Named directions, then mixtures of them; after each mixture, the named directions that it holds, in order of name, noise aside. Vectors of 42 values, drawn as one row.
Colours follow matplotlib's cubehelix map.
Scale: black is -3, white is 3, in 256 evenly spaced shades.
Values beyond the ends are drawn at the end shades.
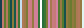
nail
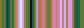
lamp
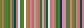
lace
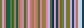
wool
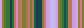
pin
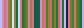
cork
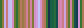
pin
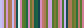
cork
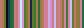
lamp, pin, wool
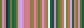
lace, lamp, wool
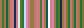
lace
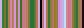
lamp, nail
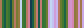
lamp, nail, pin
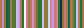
lace, pin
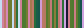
cork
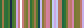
lamp, nail, pin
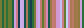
cork, lace, lamp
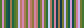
lace, wool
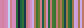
lace, lamp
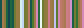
lamp, nail, wool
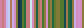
lace, lamp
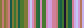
lamp, nail, pin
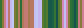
pin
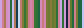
cork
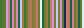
lace, nail, wool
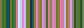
lace, lamp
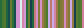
lace, lamp, nail
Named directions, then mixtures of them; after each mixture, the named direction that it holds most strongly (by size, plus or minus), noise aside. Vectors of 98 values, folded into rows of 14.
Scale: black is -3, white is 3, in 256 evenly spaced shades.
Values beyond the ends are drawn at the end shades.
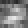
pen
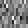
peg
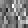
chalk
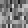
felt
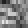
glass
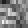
glass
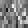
chalk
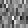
peg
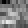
glass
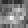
pen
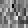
chalk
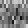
peg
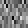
peg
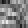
glass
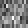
peg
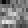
glass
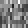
felt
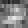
pen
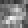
pen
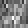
peg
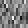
peg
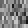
chalk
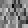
chalk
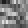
glass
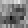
pen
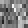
chalk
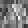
chalk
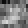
pen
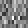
peg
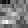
glass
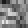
glass
